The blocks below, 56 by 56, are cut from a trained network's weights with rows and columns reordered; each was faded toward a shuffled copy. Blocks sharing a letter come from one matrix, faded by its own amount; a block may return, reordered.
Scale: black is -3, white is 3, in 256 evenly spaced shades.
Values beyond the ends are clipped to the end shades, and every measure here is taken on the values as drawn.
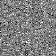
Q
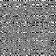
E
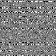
E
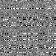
E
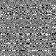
E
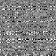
E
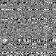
E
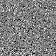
Q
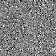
Q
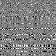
E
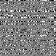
E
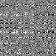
E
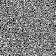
Q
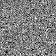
Q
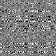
E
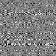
E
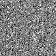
Q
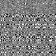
E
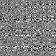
E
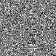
Q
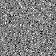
Q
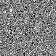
Q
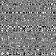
E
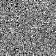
Q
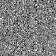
Q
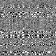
E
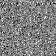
Q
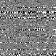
E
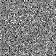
Q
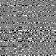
E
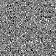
Q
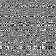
E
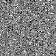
Q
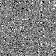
Q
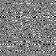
E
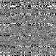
E
